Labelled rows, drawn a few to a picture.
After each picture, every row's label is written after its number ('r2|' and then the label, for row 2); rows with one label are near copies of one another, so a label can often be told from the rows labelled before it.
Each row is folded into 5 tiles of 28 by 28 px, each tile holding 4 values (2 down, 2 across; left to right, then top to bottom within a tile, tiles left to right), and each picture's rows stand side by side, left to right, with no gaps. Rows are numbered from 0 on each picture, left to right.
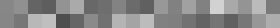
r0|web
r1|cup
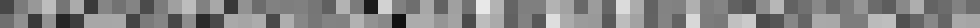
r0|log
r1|log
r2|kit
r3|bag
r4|bag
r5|web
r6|web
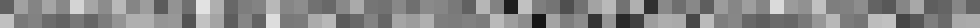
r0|cup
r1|bag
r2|web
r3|kit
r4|log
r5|cup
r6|web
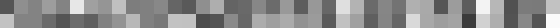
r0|cup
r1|web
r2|bag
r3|bag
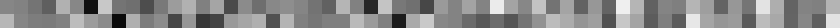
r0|kit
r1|log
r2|kit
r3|cup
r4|bag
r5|bag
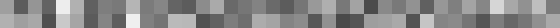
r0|bag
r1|web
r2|log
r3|cup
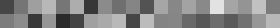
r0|log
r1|cup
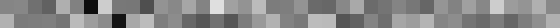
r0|kit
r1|cup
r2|web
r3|cup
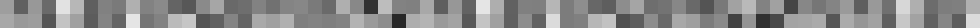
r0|bag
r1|web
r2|kit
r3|bag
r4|web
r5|log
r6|bag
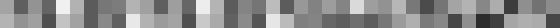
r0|bag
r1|bag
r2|cup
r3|log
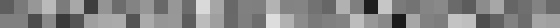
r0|log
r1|bag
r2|kit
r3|web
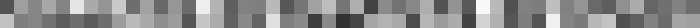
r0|cup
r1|bag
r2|log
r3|bag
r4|web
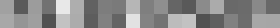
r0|bag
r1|web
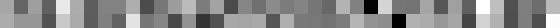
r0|bag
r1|log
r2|kit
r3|bag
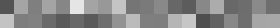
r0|cup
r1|web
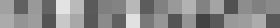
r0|bag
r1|log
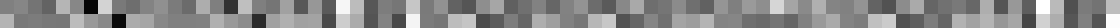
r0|kit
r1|kit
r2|bag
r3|web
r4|web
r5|cup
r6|web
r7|bag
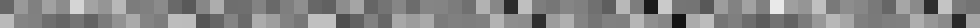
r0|cup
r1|web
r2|web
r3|kit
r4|kit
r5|cup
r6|kit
